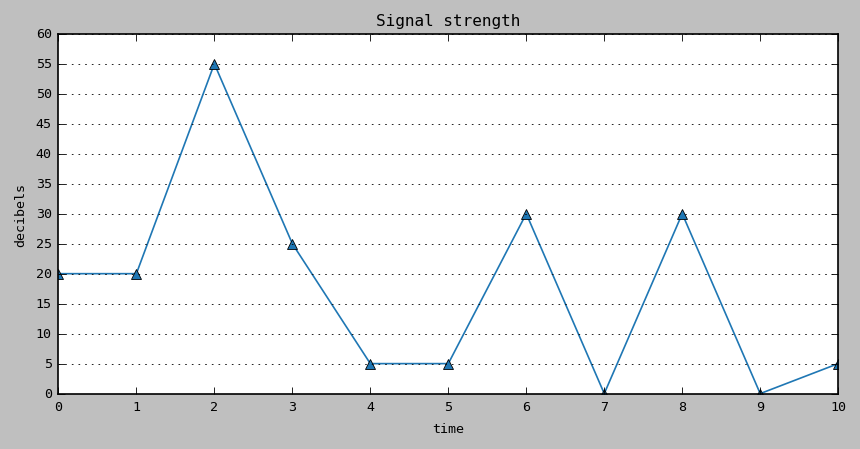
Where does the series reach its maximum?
2
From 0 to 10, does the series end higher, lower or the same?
lower
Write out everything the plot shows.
Title: Signal strength
x-axis: time, ticks 0 1 2 3 4 5 6 7 8 9 10
y-axis: decibels, ticks 0 5 10 15 20 25 30 35 40 45 50 55 60
Values:
20 20 55 25 5 5 30 0 30 0 5
